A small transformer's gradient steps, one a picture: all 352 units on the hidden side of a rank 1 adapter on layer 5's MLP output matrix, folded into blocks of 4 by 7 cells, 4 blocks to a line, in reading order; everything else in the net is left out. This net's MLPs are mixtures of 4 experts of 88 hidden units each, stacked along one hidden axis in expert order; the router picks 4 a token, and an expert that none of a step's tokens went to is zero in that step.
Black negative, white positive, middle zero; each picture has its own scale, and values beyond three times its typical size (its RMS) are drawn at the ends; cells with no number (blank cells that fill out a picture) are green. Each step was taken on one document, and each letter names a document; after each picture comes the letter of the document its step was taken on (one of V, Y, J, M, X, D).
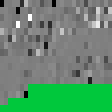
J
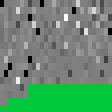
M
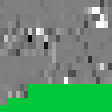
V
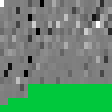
M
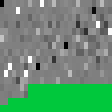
M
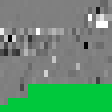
V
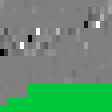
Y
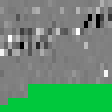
Y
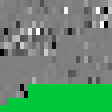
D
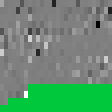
J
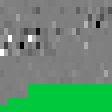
Y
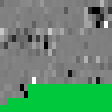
D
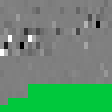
Y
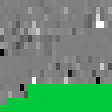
V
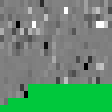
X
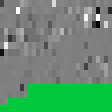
J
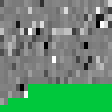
X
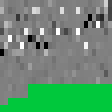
Y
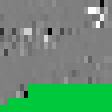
D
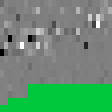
Y
